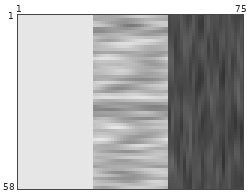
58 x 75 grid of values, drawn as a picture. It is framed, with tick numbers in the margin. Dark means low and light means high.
It is made of 1 by 3 panels. Panel 1,1: very high, flat. Panel 1,2: high, streaked across. Panel 1,3: low, streaked downward, faint in contrast.
